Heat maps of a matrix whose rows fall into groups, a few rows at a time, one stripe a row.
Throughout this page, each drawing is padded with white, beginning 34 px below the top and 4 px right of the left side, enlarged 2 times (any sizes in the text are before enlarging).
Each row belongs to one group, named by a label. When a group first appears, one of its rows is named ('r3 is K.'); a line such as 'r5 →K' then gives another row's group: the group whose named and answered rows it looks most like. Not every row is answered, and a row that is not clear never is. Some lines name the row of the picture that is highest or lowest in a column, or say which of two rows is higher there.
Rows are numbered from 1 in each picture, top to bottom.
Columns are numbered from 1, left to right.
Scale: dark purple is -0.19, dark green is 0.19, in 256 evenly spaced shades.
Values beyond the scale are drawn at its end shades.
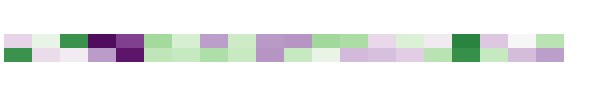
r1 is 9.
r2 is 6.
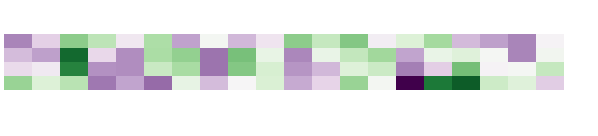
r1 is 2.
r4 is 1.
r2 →9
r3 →9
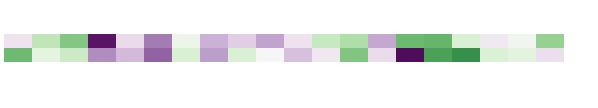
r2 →1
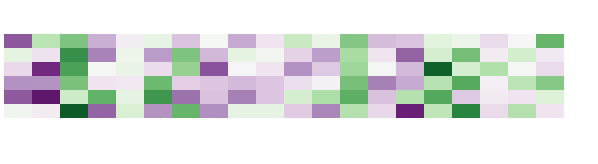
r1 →2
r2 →1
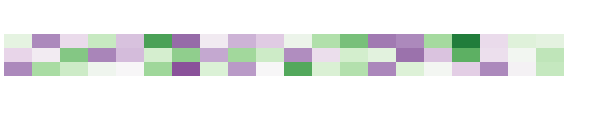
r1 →2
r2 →9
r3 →2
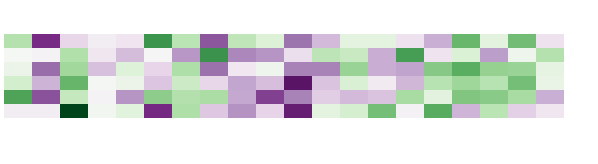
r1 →9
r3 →1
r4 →1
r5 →6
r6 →1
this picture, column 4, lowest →3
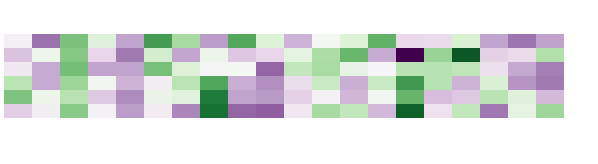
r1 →9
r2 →2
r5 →6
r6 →2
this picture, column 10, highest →1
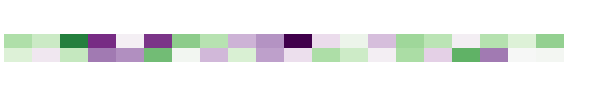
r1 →1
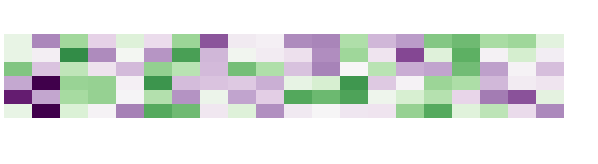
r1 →1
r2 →1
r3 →9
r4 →2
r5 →2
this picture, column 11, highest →5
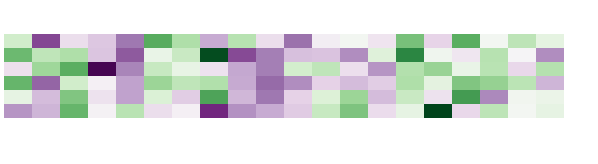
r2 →6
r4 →6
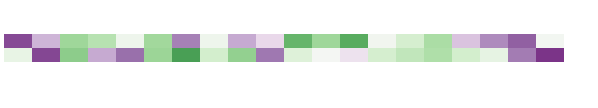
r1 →2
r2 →6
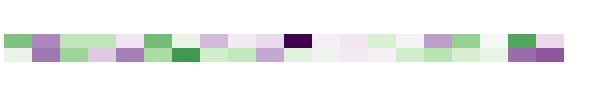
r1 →9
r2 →6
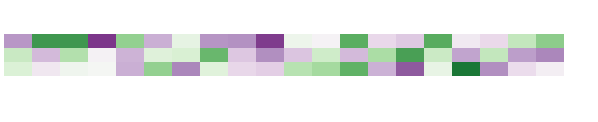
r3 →2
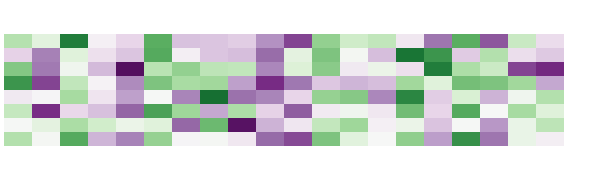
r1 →9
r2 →6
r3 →6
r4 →6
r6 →9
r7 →2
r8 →9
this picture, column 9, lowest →7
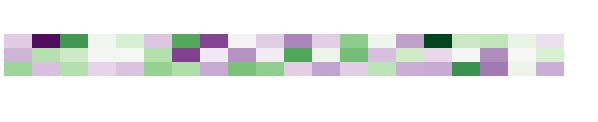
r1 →1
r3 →9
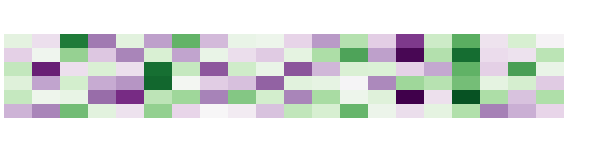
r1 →1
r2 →2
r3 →9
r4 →6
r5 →9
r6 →2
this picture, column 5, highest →1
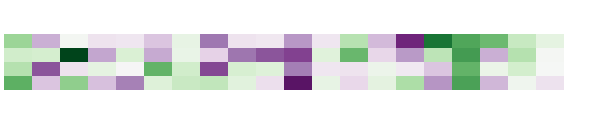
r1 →1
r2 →1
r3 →9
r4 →9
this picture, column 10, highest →3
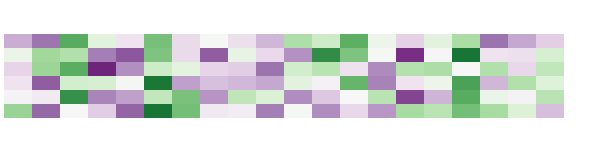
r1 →2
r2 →9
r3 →6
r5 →9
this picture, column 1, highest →6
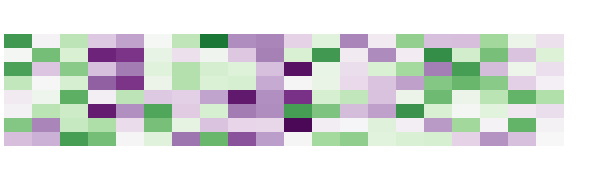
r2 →6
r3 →9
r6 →6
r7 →9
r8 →2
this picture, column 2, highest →2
